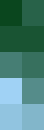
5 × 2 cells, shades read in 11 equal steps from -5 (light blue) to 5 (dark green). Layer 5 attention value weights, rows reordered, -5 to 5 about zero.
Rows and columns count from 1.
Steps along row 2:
same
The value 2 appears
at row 3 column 2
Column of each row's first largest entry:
1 1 2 2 2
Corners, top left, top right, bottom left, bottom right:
5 3 -4 -3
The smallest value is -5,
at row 4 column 1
